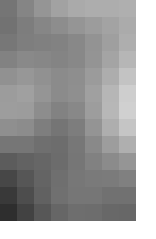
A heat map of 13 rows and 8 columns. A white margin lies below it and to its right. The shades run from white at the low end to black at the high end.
Slope: up to the bottom left. Grain: blotchy. Ninth with the highest average: bottom left. Ninth with the lowest average: middle right.
